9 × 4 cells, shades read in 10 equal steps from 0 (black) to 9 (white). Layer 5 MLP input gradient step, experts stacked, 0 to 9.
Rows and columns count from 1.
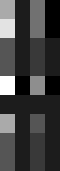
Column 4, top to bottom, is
0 0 1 1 0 1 1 1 1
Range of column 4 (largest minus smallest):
1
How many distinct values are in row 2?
4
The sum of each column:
42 8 25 6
